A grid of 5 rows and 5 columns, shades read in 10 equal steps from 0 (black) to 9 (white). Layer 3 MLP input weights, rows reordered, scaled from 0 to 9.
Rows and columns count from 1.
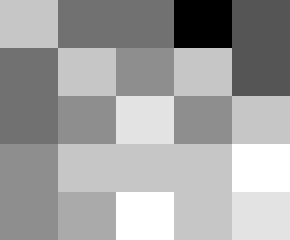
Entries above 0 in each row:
4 5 5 5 5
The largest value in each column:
7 7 9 7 9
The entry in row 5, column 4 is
7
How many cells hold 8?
2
